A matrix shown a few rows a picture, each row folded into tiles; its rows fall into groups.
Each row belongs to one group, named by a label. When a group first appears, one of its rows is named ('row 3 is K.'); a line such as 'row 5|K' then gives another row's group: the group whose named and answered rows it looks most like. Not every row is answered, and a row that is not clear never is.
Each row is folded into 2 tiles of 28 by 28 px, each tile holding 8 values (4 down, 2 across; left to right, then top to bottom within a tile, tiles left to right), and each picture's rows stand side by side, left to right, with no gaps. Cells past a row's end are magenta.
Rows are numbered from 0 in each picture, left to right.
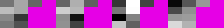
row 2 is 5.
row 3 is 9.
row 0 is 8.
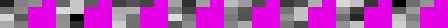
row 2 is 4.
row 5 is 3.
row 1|8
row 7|9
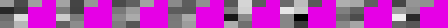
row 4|5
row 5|8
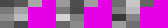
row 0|3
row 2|5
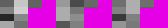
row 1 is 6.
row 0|5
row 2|5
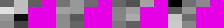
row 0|8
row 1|8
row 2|3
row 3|9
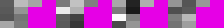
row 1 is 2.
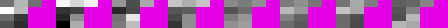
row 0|2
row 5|2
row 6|2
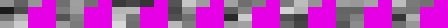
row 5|2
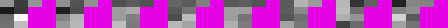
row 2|4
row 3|9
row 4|4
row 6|6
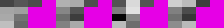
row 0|4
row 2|5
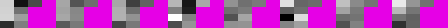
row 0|6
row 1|6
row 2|6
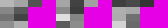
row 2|4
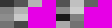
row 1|5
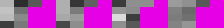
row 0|6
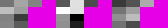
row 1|8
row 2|3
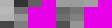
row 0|6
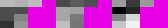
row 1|4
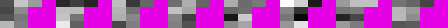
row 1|4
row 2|6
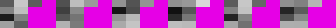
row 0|5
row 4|5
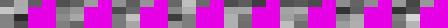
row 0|8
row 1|3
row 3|5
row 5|4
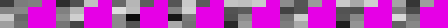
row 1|3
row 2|8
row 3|5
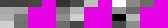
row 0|4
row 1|3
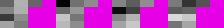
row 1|9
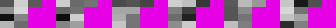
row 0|5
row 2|4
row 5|6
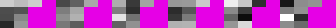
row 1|3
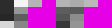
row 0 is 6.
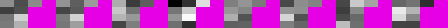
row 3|3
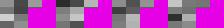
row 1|3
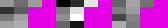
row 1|3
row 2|5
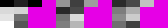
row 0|4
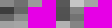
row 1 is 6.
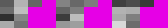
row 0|5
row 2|4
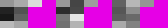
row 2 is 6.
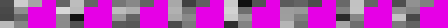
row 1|8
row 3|6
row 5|4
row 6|5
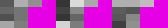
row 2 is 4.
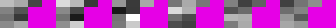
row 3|2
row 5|9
